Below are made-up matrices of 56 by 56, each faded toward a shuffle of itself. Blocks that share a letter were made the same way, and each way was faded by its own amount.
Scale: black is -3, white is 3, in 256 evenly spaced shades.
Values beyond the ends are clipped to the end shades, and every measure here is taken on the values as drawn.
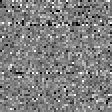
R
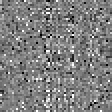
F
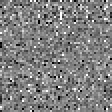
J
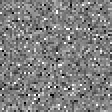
R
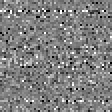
R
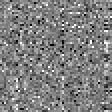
F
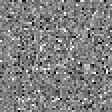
J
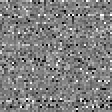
R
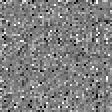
J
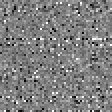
J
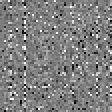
F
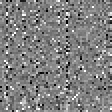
F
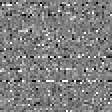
R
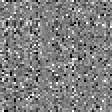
F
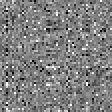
F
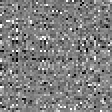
F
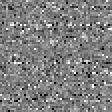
R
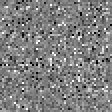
J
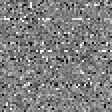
R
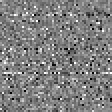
R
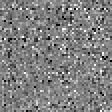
J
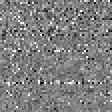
R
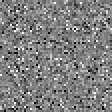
J
